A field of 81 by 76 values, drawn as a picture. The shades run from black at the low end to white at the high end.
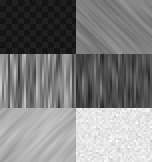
It is made of 3 by 2 panels. Panel 1,1: very low, checkered, faint in contrast. Panel 1,2: middling, slanting down to the right, faint in contrast. Panel 2,1: middling, streaked downward, strong in contrast. Panel 2,2: low, streaked downward. Panel 3,1: high, slanting up to the right, faint in contrast. Panel 3,2: very high, fine-grained, faint in contrast.
